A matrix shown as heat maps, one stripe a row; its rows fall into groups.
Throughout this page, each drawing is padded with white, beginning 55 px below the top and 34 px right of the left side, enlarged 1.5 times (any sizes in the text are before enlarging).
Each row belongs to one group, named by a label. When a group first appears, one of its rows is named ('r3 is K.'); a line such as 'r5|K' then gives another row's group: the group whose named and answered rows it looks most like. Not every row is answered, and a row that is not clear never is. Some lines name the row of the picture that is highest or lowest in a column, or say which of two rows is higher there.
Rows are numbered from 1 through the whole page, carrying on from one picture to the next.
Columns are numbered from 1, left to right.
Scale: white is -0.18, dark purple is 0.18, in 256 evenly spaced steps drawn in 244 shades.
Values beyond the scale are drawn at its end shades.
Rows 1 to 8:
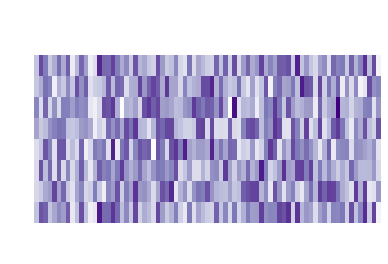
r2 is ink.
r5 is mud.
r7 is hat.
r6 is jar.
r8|jar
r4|hat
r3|ink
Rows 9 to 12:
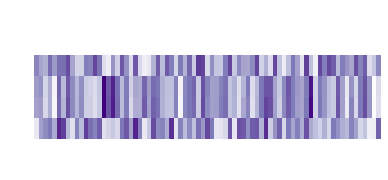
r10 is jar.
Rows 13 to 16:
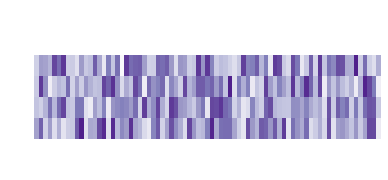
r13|hat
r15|mud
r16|mud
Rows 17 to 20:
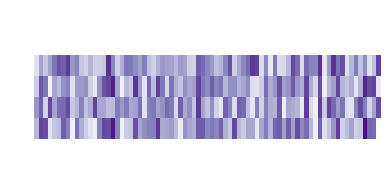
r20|ink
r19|hat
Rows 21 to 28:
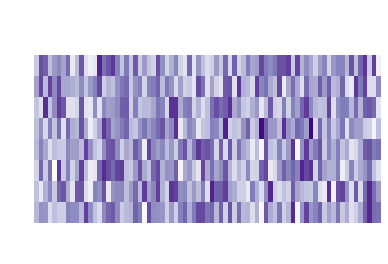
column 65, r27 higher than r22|No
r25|ink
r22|hat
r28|ink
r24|jar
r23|mud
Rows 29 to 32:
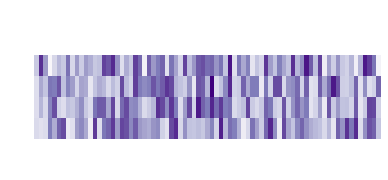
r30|hat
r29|ink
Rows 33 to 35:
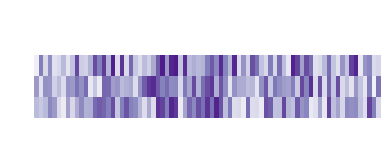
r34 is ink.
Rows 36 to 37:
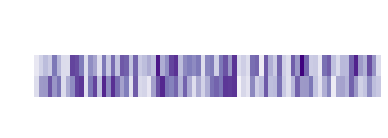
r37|mud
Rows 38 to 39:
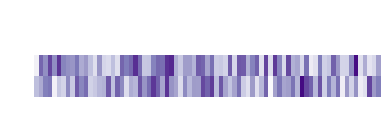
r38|hat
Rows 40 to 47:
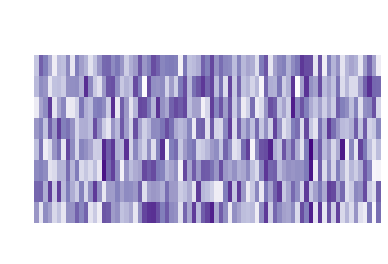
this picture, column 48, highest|44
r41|ink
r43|hat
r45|ink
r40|ink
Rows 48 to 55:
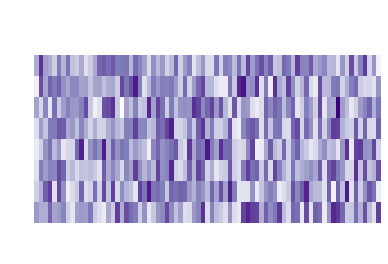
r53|hat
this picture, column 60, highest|54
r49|hat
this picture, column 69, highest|55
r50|ink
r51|hat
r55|hat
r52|mud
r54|mud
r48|jar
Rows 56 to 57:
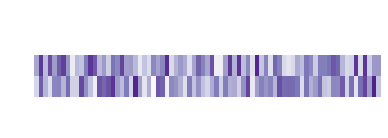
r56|hat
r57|jar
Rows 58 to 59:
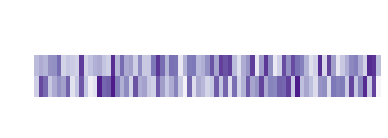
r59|jar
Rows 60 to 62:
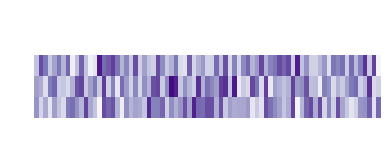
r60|jar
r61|mud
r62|ink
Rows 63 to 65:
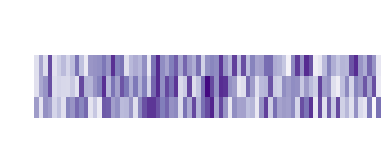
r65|ink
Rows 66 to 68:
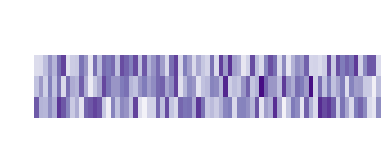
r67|jar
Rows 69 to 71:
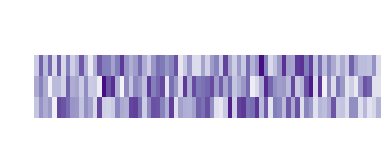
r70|ink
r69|jar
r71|hat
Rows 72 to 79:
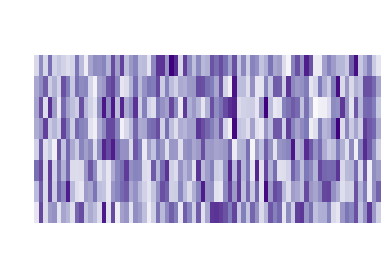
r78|hat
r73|ink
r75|ink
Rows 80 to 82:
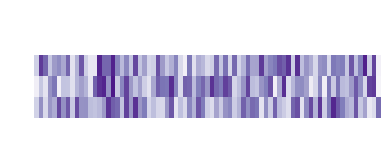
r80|jar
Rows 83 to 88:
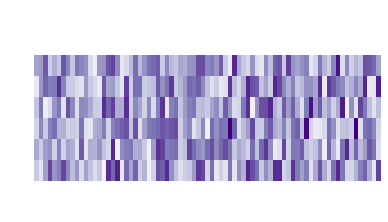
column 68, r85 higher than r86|Yes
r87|mud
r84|hat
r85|jar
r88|hat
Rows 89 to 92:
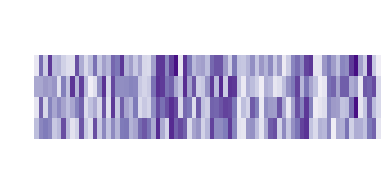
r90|mud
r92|mud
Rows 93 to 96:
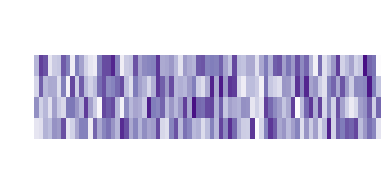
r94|mud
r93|ink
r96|mud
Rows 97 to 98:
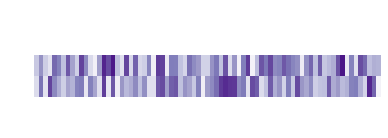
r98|mud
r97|jar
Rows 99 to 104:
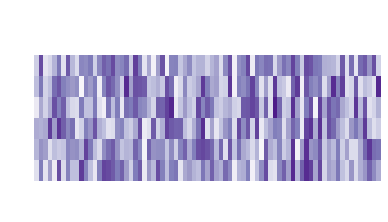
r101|hat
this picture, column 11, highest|104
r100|hat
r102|hat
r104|jar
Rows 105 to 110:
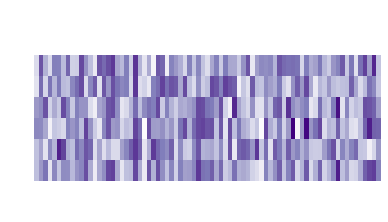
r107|ink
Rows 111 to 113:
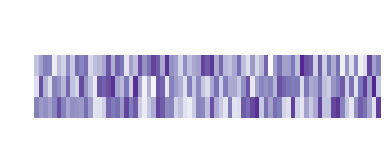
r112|jar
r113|hat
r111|ink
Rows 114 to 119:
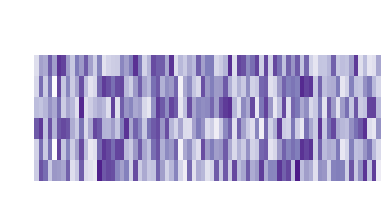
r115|jar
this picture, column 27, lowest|119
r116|mud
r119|jar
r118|jar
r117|hat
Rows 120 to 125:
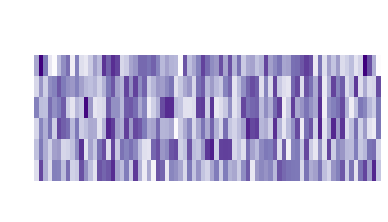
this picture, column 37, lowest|124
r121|hat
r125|jar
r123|hat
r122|hat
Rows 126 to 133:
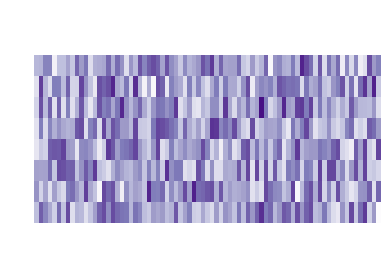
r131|hat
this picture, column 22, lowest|127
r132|ink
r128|jar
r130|hat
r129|mud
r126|ink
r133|jar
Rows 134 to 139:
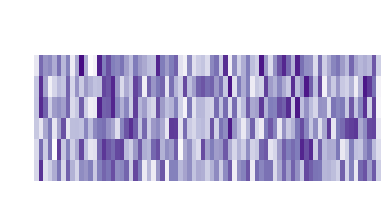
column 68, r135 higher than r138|No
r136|jar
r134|jar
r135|ink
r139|jar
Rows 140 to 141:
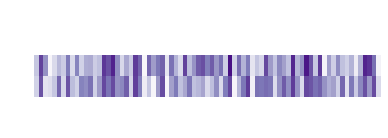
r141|jar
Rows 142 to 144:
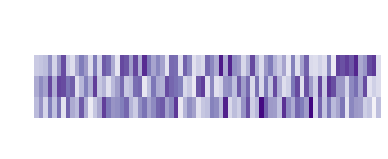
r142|mud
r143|hat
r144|jar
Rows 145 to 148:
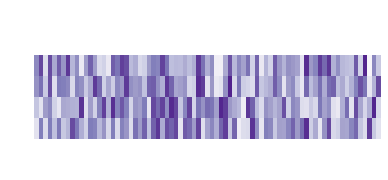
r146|hat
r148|mud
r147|mud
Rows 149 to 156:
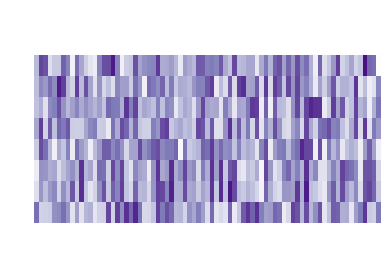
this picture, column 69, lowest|153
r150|hat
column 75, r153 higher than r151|Yes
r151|hat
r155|mud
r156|hat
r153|ink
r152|hat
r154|mud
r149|ink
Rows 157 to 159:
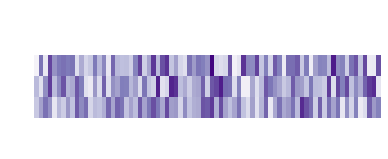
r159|ink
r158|mud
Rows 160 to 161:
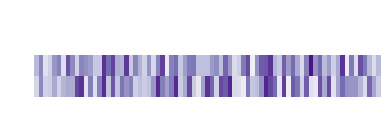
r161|mud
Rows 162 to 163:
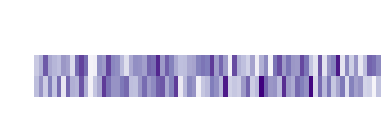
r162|ink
